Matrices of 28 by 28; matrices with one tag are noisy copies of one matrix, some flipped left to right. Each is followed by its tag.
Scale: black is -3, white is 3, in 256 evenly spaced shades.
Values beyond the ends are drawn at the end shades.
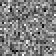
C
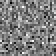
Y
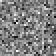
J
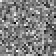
J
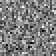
Y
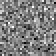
Y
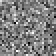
J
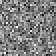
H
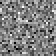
Y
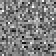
Y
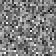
H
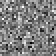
Y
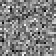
C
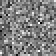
J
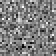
Y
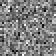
C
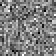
C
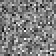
H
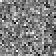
J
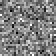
C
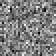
C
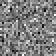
C
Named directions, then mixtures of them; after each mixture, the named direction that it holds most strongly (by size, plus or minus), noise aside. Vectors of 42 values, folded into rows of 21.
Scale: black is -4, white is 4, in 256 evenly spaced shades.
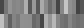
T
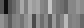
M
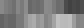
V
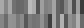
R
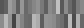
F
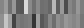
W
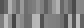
F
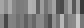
R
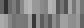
M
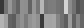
T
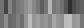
V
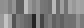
W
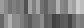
V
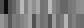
M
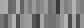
F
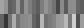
F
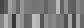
F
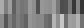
R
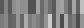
R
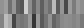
W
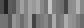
M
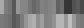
V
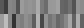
F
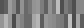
F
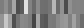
W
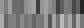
R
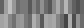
F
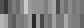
M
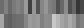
V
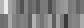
M
